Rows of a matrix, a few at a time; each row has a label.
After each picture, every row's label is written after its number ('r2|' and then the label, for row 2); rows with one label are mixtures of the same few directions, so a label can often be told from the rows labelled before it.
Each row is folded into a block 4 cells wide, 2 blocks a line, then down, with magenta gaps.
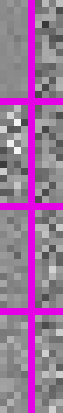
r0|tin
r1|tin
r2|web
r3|tin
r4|web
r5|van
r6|tin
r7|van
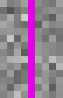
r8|van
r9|web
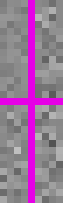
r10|tin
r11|van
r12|web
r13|tin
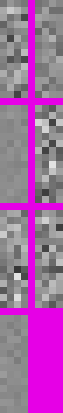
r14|van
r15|tin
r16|van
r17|van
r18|web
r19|van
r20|web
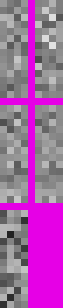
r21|van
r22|web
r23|van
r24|van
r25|tin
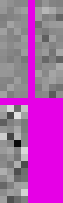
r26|tin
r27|van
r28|tin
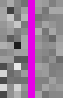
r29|web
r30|tin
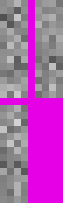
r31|van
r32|web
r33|web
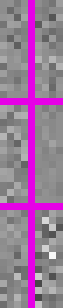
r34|web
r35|web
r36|tin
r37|tin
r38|web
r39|web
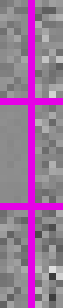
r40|tin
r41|van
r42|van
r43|van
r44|tin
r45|web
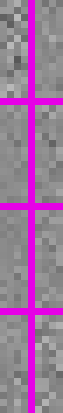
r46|van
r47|tin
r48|tin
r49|tin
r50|web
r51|tin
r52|web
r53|tin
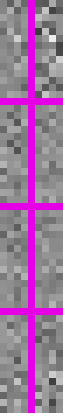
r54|tin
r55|tin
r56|web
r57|van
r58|web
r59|van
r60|web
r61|web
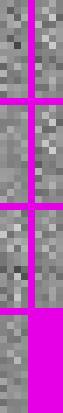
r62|web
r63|web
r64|tin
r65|web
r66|web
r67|web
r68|web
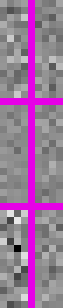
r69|van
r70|web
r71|web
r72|van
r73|tin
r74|van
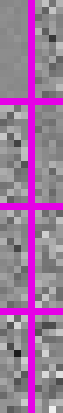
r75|tin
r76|tin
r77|tin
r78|web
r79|tin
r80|tin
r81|tin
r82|van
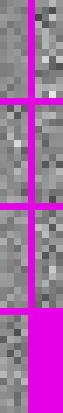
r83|tin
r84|van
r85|tin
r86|van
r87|tin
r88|van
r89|web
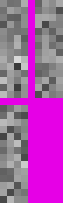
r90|web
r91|tin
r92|tin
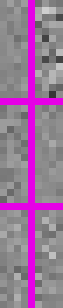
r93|tin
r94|van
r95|tin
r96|tin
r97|web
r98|web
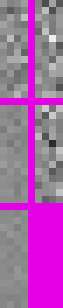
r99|van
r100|tin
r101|web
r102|tin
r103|van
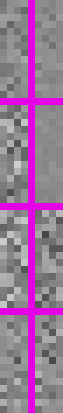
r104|tin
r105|web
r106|van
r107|van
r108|tin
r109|tin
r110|web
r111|web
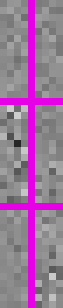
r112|van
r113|tin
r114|tin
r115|web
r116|tin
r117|web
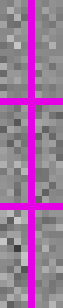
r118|web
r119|web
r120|web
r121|tin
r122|tin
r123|van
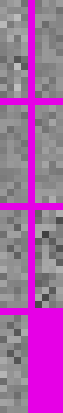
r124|web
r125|tin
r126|tin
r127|van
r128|web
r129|tin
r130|web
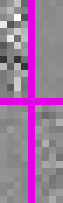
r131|web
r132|tin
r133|tin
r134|van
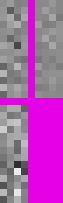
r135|web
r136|web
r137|web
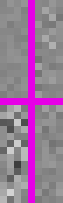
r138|tin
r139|web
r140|van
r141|tin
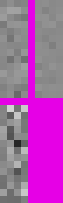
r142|van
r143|web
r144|tin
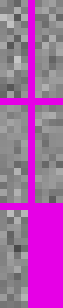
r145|van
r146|van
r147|web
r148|van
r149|tin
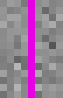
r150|web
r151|web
